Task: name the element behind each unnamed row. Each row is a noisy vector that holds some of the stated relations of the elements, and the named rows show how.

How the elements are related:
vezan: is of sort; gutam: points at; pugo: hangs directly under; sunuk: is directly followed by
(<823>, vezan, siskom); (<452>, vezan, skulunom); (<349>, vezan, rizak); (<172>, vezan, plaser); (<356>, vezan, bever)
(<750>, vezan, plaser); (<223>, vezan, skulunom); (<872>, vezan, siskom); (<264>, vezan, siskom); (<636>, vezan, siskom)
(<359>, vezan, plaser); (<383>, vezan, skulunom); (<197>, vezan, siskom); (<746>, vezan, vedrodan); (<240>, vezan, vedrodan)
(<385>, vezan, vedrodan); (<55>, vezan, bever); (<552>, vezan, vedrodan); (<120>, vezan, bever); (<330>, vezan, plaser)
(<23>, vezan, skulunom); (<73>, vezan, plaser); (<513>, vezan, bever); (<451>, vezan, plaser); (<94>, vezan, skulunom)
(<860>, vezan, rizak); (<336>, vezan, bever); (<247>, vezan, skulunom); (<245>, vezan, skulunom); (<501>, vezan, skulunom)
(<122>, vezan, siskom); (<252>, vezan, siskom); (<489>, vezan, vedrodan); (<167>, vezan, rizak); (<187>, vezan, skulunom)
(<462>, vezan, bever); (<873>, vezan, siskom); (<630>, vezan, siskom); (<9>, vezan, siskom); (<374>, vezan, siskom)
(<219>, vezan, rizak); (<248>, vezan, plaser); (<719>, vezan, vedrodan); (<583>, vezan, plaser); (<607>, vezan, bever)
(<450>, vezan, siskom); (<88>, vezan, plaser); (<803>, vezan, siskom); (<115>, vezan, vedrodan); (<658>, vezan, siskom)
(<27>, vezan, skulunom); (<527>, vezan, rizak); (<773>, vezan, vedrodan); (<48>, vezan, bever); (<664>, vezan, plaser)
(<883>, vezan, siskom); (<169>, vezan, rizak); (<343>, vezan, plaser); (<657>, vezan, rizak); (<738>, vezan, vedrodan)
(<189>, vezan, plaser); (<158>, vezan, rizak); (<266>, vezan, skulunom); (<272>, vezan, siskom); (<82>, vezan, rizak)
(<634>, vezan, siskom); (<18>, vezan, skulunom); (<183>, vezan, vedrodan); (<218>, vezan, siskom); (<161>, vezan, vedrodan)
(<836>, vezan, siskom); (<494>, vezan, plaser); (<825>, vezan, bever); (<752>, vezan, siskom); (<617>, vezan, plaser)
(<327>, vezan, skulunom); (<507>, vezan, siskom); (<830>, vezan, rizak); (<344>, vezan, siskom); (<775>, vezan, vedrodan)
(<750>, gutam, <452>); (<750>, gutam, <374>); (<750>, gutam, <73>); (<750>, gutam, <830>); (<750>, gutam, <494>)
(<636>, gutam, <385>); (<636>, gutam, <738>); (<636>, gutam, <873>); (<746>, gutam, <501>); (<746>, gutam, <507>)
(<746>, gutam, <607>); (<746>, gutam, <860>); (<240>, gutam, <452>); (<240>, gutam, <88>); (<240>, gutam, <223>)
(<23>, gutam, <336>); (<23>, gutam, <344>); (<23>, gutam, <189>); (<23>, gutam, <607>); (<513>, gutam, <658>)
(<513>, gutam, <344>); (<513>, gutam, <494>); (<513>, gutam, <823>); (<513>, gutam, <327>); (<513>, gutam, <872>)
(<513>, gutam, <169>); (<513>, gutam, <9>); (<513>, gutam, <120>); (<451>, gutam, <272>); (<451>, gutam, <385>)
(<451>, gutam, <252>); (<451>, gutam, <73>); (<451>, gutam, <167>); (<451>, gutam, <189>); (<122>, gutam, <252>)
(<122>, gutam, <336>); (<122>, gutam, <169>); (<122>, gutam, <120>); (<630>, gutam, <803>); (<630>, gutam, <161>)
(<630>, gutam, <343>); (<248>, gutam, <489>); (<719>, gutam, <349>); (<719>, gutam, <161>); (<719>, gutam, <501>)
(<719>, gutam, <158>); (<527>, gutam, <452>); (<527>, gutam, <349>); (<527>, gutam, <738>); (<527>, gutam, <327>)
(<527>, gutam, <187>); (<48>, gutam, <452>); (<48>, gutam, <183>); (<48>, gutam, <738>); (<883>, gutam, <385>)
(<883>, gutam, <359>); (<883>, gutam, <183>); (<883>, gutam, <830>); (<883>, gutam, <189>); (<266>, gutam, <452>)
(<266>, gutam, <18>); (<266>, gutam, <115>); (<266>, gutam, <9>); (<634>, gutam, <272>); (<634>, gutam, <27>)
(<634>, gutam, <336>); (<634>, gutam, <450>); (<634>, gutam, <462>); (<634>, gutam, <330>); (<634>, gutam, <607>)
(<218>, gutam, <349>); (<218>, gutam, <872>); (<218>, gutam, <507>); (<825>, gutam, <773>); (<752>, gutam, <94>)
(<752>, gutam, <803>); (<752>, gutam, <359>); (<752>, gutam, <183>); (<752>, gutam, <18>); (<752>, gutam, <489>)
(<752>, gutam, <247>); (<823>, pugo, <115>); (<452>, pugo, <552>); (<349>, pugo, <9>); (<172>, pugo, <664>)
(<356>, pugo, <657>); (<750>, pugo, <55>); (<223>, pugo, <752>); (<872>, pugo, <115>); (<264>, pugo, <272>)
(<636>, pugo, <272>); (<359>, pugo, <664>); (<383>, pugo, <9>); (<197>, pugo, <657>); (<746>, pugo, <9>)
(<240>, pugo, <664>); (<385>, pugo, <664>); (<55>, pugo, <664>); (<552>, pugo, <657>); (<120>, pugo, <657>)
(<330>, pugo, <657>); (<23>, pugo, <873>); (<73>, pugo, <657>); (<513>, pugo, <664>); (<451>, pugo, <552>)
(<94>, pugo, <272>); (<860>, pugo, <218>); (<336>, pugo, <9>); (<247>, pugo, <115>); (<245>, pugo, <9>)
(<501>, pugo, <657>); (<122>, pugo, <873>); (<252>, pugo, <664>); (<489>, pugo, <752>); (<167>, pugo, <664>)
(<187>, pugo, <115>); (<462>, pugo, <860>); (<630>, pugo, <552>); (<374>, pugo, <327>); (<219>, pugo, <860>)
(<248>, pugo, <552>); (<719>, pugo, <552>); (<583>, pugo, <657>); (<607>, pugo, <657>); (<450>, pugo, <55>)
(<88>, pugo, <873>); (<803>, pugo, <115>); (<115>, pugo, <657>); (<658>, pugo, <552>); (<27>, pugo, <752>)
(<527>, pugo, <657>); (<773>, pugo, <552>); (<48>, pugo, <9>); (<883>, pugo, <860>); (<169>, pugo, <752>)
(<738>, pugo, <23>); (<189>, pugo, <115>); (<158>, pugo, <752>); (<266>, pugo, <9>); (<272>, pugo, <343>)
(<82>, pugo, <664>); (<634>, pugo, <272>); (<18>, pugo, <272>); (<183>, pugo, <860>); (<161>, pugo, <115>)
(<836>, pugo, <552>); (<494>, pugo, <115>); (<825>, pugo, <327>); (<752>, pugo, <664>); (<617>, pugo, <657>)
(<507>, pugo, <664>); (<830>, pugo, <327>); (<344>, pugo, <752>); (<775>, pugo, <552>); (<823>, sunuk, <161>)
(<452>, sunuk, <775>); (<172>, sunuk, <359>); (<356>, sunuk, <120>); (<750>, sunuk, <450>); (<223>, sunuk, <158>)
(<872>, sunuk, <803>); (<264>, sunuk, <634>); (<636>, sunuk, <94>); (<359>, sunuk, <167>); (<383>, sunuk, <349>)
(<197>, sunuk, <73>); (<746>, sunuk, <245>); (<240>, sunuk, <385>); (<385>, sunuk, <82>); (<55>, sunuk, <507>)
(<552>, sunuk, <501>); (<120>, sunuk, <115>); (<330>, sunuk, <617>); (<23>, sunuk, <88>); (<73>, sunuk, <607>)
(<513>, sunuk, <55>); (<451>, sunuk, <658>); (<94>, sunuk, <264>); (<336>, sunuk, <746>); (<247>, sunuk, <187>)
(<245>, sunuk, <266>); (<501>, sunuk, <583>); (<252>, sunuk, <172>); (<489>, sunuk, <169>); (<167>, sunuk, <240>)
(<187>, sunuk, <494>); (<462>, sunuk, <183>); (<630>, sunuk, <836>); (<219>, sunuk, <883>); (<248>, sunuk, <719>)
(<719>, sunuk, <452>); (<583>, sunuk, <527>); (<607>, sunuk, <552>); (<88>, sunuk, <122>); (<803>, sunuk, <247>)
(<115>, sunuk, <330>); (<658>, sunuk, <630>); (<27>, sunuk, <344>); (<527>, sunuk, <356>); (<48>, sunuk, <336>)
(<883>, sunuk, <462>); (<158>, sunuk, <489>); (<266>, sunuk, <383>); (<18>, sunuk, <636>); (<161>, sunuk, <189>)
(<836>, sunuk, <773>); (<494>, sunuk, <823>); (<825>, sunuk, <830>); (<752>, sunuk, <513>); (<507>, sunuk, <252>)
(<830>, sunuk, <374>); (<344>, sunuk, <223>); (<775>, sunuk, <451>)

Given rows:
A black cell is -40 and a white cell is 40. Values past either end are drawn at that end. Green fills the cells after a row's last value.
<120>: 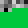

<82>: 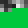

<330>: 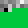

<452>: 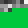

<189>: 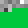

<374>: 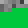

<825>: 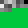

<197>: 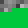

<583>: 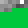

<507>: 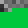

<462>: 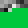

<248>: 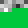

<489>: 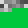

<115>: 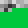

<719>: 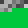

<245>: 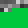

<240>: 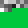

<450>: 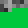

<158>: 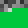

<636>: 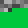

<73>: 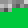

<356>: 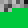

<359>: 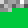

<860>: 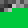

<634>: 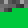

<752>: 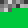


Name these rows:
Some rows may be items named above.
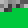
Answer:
<552>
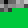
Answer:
<327>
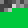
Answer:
<860>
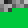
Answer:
<187>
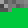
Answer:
<507>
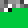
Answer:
<223>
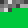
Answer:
<752>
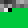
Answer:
<266>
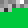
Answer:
<617>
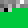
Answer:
<330>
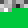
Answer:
<248>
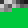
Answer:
<513>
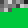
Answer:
<752>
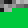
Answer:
<501>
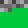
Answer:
<218>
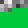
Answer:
<750>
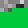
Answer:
<451>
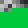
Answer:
<55>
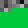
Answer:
<830>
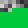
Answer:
<607>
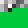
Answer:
<88>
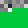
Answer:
<161>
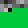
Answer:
<266>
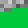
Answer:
<664>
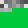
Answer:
<489>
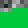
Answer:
<657>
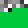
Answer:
<223>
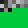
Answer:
<23>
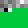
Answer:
<330>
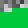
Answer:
<803>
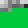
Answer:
<494>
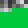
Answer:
<630>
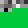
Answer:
<120>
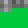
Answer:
<264>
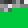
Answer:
<452>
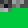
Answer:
<527>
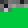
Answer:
<219>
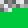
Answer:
<343>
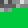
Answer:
<836>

